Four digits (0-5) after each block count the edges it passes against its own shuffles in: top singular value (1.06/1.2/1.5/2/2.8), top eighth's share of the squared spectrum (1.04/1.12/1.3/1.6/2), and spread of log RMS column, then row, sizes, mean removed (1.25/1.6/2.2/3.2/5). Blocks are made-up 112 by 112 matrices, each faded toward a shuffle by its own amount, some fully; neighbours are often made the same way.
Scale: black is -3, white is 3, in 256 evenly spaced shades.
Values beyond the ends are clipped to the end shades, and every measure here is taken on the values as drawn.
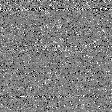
2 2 0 3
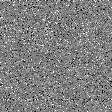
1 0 0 1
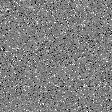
1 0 0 1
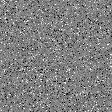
0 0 0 1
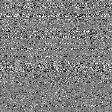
2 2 0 4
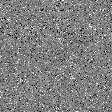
1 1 0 1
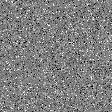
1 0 0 1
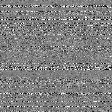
2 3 0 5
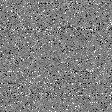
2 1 0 2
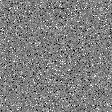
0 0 0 1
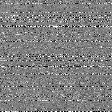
2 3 0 4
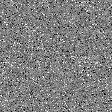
0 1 0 1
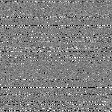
3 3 0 4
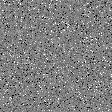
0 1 0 1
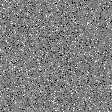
0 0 0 0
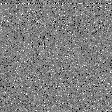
2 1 0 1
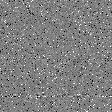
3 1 0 0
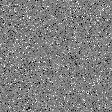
2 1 0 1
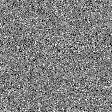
0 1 0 2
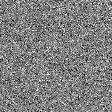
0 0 0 2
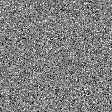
0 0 0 1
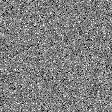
0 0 0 1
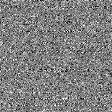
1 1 0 3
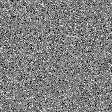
0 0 0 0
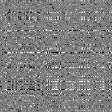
5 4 3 4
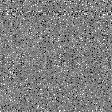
3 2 0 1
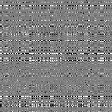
5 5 3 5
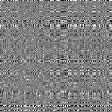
5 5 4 4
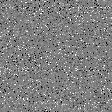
2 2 0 1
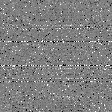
4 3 0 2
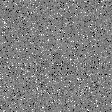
2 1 0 0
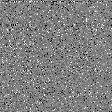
3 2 1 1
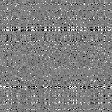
5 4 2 4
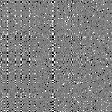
5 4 3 2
